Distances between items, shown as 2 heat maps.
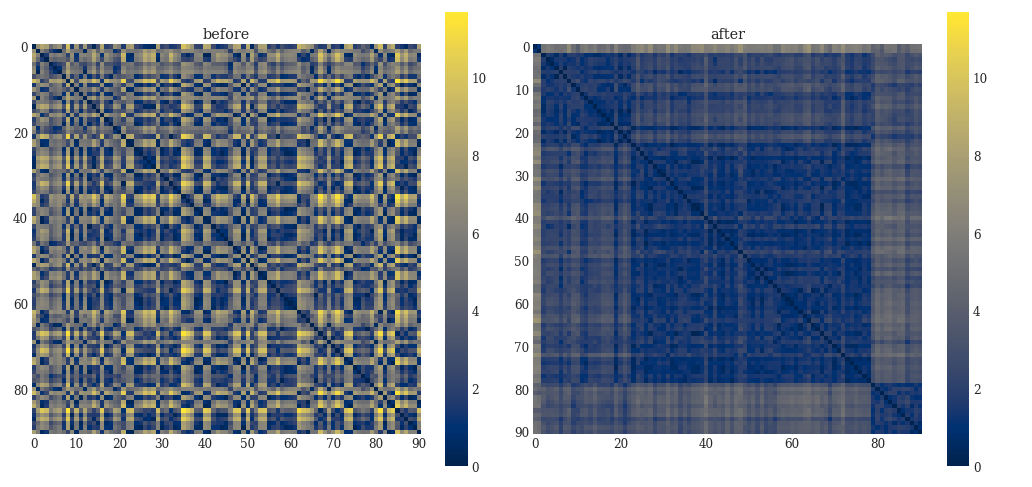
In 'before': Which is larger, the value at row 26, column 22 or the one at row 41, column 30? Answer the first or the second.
the first
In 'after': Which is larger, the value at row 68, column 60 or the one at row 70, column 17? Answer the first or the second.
the second
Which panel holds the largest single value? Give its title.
before
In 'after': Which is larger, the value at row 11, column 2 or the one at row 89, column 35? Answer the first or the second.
the second
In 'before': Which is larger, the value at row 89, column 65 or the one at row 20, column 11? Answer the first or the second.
the first
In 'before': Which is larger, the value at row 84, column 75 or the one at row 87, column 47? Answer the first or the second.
the second
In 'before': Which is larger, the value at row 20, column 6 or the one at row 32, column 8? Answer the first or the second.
the second
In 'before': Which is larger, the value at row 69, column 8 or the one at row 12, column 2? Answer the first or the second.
the first
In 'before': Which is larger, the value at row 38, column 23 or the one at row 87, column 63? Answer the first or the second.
the second
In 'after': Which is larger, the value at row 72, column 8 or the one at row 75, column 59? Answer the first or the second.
the first
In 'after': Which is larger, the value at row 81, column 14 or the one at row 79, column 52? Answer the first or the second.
the first
